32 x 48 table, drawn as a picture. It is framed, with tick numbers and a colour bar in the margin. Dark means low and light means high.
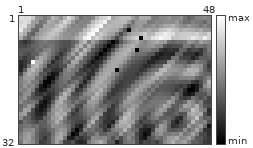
Rings: centred on the bottom right. Mirror symmetry: none. Grain: diagonal, up to the right. Lone odd cells: 5, 1 higher and 4 lower than their neighbours. Seam: horizontal, 20% of the way down, the top part higher.
